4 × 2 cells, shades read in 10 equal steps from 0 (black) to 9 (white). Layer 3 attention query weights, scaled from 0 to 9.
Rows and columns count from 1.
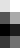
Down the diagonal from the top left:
8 6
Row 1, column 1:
8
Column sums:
13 20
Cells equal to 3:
1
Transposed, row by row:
8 3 0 2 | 9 6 1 4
